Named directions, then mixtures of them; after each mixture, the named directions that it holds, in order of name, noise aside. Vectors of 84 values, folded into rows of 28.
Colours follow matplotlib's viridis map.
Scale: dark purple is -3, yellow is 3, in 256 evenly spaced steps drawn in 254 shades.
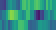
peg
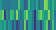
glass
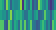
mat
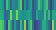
glass, mat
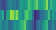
glass, peg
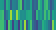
glass, mat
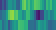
peg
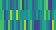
glass, mat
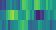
peg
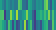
glass, mat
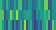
glass, mat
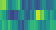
peg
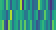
mat
